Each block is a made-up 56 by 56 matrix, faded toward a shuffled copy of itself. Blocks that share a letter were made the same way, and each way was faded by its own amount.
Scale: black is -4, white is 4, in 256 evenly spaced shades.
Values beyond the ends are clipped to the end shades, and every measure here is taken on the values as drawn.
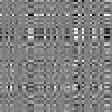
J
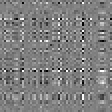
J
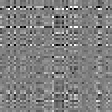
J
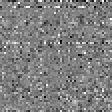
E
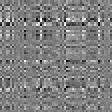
J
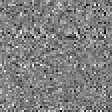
E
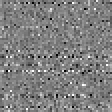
E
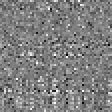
E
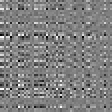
J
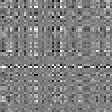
J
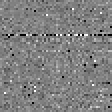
E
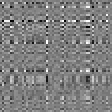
J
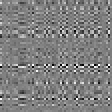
J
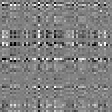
J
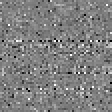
E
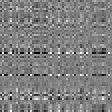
J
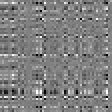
J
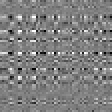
J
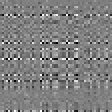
J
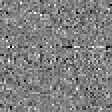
E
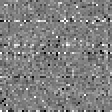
E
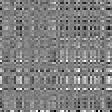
J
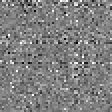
E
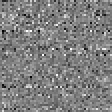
E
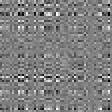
J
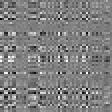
J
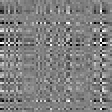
J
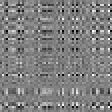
J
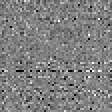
E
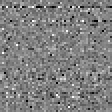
E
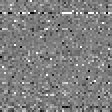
E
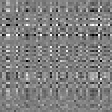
J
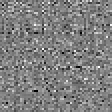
E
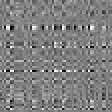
J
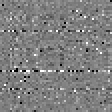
E
